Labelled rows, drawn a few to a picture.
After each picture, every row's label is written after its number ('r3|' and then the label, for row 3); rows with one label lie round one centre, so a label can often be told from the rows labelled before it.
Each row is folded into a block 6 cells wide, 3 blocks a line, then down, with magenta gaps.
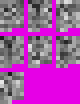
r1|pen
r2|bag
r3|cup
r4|bag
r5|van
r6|bag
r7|van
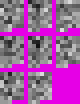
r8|van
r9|bag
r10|cup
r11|bag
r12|bag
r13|van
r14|van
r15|cup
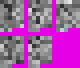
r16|bag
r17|van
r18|cup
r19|van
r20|van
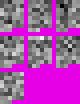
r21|van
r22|pen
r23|bag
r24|van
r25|cup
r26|pen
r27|van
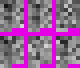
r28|bag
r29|bag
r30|pen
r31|bag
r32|van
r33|bag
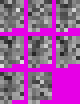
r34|bag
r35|pen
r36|bag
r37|bag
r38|bag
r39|bag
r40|bag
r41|pen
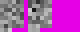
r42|pen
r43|van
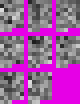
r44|van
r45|bag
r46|pen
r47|van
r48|bag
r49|van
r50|bag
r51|van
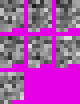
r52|van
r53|bag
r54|bag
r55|van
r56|van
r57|cup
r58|cup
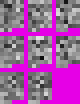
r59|bag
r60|cup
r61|van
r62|pen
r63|cup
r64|van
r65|pen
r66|pen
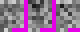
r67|cup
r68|bag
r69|cup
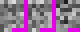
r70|cup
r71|cup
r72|van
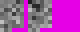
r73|pen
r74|bag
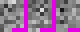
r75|cup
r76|pen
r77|van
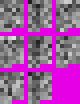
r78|pen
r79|bag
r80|cup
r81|cup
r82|bag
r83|van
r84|van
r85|bag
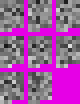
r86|pen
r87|van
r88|van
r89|pen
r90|pen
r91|pen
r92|pen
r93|bag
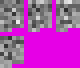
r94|pen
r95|cup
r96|cup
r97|van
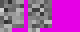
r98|van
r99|pen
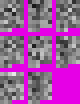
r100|pen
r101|bag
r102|pen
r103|pen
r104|van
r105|bag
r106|cup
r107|bag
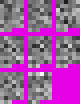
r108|bag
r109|pen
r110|van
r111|pen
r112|pen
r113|pen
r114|pen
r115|cup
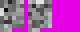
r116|van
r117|cup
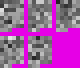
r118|van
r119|cup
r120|bag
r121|cup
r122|van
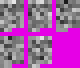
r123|cup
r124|cup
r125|van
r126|van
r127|cup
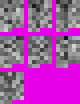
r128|van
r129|bag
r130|bag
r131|pen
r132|pen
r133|van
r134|bag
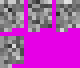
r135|cup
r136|van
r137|cup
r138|pen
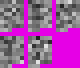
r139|pen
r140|bag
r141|cup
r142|bag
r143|van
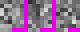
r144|van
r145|bag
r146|pen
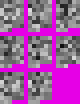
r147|van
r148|van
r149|bag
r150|bag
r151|van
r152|pen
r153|van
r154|van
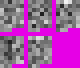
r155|van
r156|pen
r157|cup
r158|bag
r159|cup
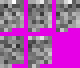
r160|cup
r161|cup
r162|cup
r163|pen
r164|cup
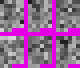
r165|bag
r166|bag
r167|pen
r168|cup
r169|pen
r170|bag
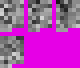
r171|van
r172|van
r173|bag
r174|pen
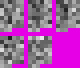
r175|van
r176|bag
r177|bag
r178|van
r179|cup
